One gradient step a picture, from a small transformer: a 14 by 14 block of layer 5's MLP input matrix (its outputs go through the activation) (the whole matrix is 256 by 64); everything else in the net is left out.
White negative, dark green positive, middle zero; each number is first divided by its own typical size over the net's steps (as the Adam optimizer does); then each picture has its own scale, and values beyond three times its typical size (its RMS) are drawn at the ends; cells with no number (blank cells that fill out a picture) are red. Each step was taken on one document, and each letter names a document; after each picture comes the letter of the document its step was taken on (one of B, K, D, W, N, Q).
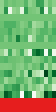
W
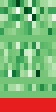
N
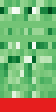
N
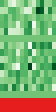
N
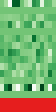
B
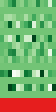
B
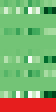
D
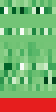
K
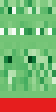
K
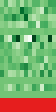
B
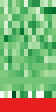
W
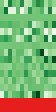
W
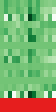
D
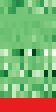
W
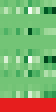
D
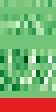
K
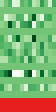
B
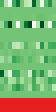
B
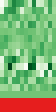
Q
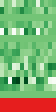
Q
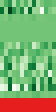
K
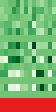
N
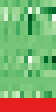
D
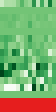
Q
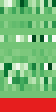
Q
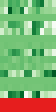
W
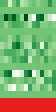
B
